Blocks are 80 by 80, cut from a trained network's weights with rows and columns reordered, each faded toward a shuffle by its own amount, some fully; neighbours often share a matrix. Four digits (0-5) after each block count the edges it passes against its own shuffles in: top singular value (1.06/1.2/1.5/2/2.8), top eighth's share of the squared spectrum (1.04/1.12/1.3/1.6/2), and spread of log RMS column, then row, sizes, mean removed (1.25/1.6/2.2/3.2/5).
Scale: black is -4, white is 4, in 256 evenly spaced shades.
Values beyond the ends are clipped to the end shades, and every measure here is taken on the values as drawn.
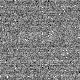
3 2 1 0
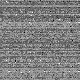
4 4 1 2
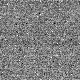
2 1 0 0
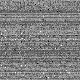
4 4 1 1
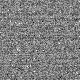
2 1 0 0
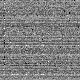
4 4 1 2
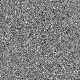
0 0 0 0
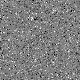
1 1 0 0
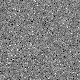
0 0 0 0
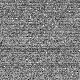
3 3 0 0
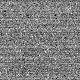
3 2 0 0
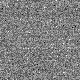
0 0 0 0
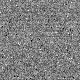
1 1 0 0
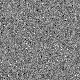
0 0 0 0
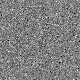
1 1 0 1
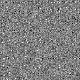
2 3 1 2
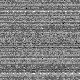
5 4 1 3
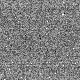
2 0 0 0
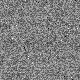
1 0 0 0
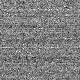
3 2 0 1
